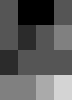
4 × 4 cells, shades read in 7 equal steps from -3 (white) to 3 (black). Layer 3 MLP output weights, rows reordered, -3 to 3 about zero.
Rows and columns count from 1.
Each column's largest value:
2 3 3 1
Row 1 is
1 3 3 1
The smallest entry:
-2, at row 4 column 4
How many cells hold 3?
2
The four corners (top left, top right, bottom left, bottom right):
1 1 0 -2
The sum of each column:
4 6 4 0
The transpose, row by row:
1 1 2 0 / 3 2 1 0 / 3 1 1 -1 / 1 0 1 -2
